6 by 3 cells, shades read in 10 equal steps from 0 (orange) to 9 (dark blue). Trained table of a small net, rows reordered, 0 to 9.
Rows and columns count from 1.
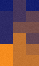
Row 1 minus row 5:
9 5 6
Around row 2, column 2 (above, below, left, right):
7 5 8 6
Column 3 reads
9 6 5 6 3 2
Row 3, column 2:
5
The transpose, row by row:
9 8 8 8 0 0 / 7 7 5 2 2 2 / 9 6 5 6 3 2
